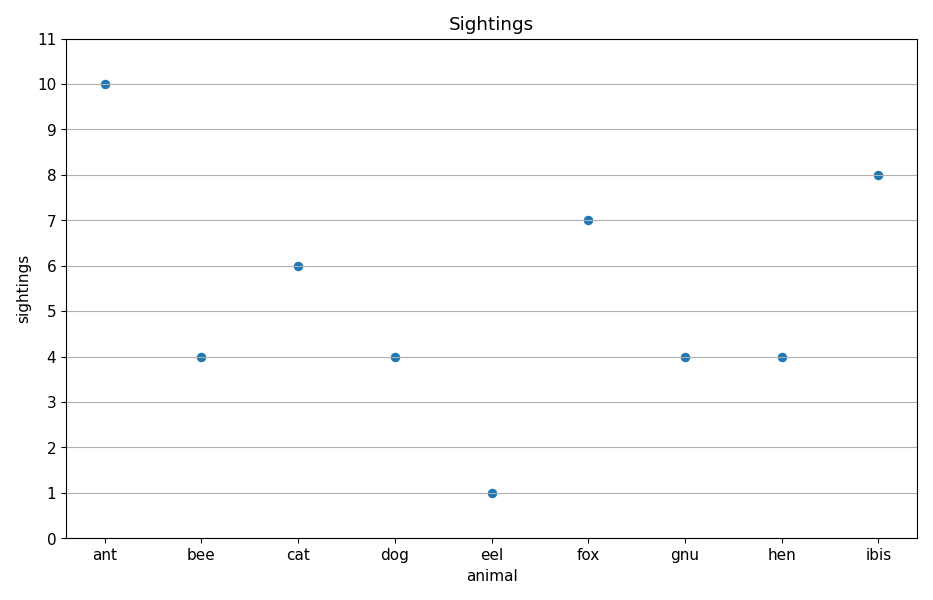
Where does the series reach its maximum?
ant
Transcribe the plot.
Title: Sightings
x-axis: animal, ticks ant bee cat dog eel fox gnu hen ibis
y-axis: sightings, ticks 0 1 2 3 4 5 6 7 8 9 10 11
Values:
10 4 6 4 1 7 4 4 8
